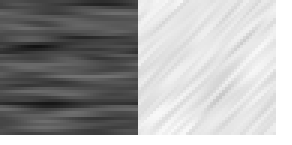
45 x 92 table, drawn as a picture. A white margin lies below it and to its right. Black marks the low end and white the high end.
It is made of 1 by 2 panels. Panel 1,1: low, streaked across. Panel 1,2: very high, slanting up to the right, faint in contrast.
